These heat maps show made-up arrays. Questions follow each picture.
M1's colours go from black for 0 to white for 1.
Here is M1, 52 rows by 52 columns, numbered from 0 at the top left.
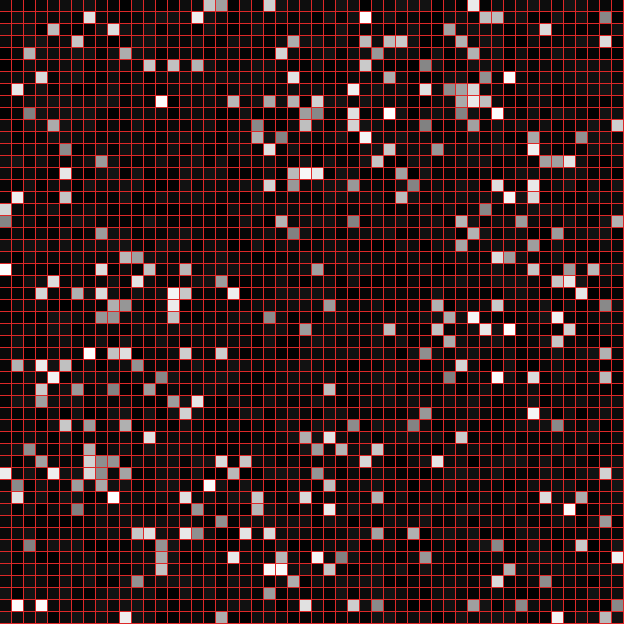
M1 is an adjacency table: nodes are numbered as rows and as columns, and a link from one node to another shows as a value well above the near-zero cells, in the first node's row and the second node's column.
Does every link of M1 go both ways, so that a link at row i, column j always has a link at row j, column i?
yes
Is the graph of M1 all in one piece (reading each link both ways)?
yes
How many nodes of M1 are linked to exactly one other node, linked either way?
1
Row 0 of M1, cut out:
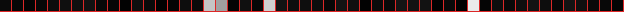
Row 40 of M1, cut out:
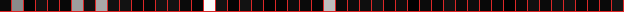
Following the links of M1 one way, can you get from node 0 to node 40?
yes
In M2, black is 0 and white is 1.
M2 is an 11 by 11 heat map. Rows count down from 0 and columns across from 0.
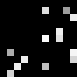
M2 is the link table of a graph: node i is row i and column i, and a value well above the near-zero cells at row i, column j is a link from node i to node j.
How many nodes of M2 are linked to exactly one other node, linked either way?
2
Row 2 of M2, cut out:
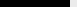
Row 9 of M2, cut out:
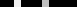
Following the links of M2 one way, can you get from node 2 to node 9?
yes
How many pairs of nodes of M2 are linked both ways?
0
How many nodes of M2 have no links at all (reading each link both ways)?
1
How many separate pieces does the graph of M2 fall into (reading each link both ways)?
2
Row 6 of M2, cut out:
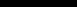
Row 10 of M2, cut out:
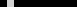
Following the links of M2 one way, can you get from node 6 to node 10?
no
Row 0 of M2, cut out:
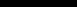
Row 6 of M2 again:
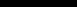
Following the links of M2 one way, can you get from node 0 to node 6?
no
